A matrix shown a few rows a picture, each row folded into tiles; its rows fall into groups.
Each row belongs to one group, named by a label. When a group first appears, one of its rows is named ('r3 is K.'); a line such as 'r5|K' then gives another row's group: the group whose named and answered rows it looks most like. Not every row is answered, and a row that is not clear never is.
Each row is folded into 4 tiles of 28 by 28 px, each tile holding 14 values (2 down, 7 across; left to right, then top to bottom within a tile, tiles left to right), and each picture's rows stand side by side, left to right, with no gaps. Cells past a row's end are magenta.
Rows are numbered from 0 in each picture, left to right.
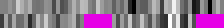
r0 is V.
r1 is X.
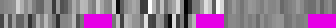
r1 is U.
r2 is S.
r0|V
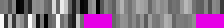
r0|X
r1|S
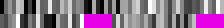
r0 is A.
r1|U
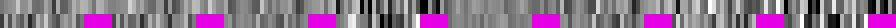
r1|V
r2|U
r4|S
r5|U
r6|U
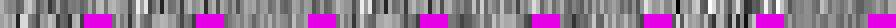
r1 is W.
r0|W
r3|W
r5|W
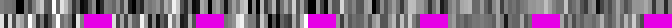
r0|X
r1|X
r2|A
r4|V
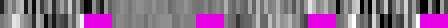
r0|A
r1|S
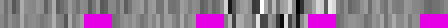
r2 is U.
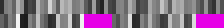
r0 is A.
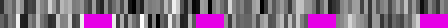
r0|A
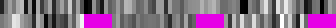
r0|A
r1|V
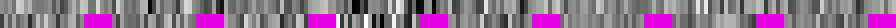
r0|V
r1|S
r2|W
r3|X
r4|U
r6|W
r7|U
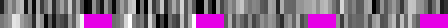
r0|A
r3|S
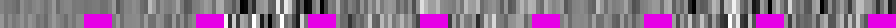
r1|U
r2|X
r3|W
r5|U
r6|X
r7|S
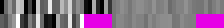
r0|A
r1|S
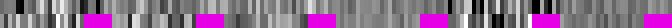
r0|X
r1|W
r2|W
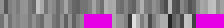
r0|U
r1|W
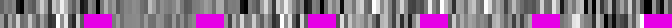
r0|X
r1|U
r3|U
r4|U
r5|A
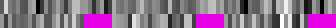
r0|S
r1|W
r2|X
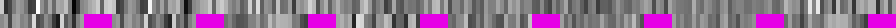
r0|U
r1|U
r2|W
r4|A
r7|W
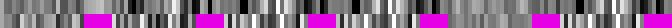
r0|W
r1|X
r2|X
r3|X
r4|S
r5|X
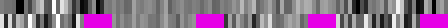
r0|X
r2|V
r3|X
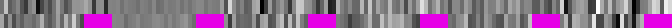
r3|W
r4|A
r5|U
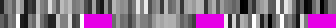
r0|A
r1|W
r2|X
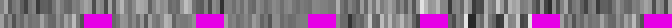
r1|S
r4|A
